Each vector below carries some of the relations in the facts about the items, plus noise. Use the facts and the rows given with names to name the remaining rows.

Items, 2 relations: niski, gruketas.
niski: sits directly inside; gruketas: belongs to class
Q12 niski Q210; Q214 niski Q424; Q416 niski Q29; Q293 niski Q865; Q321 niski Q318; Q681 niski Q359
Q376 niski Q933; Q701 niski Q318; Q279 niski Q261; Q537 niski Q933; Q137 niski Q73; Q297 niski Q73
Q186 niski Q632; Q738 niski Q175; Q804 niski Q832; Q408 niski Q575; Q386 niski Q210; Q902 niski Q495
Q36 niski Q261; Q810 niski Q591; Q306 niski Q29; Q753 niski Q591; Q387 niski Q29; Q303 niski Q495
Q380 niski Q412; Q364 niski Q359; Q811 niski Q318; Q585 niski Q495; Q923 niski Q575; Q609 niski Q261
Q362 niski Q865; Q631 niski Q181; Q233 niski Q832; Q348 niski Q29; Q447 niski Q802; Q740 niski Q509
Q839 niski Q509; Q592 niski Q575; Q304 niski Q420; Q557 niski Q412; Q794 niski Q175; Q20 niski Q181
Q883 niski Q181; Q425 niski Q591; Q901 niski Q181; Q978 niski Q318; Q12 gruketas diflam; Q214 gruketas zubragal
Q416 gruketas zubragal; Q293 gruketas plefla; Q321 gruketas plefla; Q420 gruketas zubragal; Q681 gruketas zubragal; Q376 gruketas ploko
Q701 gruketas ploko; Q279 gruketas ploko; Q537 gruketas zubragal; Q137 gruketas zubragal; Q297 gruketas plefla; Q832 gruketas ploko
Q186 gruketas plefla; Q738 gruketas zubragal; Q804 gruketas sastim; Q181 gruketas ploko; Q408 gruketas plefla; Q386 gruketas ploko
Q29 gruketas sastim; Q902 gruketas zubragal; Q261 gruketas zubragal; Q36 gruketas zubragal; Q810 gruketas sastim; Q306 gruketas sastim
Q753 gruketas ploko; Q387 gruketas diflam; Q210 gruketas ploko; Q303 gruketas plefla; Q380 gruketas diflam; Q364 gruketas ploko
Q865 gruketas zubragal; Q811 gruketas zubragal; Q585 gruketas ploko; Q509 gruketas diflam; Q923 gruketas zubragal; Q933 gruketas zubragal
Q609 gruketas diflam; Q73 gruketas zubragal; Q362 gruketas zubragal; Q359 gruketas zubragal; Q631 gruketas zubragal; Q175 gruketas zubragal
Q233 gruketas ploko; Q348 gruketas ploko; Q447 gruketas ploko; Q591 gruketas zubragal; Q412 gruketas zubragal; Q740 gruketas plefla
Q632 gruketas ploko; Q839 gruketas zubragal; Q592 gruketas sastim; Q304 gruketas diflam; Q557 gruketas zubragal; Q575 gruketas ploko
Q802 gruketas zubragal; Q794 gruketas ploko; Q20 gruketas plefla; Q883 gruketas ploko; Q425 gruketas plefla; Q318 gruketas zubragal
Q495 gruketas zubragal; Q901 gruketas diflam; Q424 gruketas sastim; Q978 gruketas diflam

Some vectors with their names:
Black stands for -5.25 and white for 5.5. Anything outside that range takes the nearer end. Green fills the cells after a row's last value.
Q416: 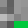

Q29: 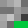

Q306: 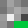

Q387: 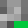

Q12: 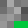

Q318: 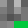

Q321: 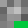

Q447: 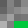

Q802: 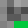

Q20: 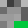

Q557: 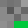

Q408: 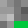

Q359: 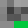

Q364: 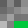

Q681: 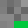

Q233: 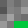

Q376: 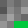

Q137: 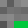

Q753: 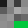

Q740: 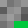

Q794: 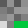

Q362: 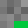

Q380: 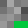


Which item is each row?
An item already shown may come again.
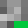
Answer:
Q387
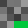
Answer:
Q591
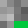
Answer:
Q408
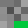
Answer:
Q738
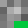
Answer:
Q321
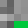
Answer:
Q416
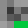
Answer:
Q412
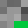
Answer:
Q901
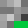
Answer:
Q29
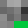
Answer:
Q509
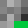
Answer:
Q424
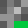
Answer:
Q425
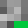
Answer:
Q387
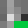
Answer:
Q804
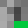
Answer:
Q575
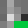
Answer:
Q804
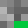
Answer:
Q923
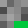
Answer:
Q297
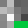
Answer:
Q592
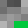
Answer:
Q883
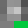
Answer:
Q978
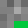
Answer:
Q811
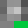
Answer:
Q978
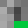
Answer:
Q575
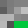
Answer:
Q348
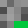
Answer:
Q297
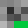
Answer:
Q175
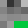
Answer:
Q631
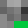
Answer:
Q509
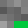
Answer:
Q832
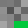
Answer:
Q738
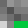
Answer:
Q210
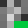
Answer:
Q810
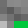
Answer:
Q632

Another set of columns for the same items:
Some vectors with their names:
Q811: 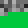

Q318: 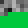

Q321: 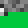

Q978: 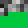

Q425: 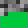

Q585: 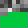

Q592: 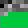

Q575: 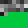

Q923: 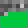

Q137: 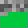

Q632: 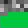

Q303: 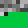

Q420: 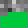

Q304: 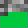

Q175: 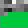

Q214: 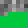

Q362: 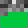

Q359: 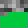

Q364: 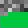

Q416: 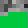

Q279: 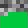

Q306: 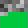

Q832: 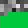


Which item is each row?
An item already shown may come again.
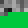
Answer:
Q318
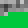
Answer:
Q36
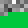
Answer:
Q261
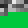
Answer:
Q609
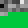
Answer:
Q810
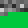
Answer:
Q408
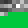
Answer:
Q29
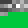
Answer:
Q29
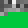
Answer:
Q902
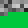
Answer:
Q210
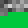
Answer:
Q424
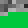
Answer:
Q416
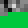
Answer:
Q591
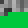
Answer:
Q318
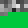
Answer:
Q832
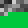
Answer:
Q794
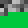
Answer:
Q978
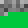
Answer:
Q738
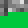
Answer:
Q387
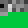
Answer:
Q804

